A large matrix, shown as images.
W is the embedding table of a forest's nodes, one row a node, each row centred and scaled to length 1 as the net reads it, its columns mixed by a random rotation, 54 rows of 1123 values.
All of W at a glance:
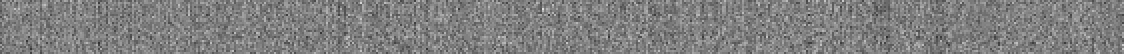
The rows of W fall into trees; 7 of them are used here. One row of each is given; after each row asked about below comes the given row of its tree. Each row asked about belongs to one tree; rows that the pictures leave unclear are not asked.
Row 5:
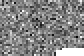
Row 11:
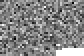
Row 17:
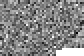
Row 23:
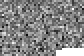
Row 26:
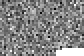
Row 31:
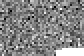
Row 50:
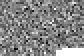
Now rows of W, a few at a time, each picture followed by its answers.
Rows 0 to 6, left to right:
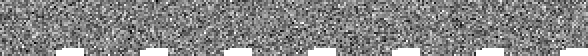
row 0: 31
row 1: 23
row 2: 50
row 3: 50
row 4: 11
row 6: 26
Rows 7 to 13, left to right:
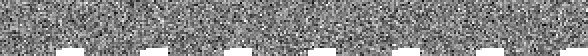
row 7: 11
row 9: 11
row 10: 26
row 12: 11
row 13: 17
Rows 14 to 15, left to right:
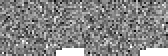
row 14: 26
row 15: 26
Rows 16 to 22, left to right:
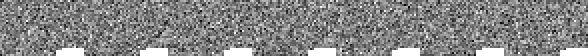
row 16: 23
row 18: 50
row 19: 17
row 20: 50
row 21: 17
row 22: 26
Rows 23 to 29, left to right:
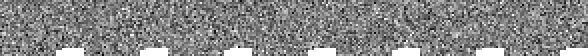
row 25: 23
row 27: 11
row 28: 31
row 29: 26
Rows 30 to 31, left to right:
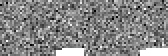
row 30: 5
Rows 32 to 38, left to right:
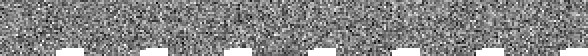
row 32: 11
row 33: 11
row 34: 11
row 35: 17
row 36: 5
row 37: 5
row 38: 5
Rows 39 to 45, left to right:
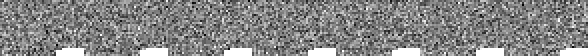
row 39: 23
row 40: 31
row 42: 26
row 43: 26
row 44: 50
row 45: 26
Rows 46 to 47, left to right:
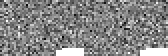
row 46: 23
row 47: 50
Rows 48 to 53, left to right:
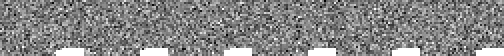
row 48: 31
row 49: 50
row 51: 23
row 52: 11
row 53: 23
